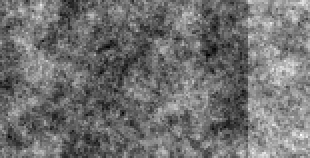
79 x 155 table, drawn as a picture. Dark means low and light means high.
The ninth with the highest average is the bottom right. No regular stripes run through it. The right part is higher, past a seam about 80% of the way across. The texture is blotchy.
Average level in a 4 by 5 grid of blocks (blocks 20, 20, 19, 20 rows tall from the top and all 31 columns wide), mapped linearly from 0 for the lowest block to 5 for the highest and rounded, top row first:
2 1 1 1 4 / 2 0 1 0 4 / 1 0 2 1 4 / 1 0 2 1 5
